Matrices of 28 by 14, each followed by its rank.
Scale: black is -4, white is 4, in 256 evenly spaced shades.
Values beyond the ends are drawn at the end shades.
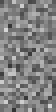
full rank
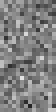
full rank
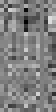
three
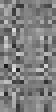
three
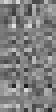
three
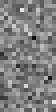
full rank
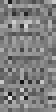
three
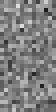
full rank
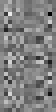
three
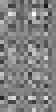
three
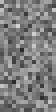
full rank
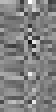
three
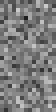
full rank
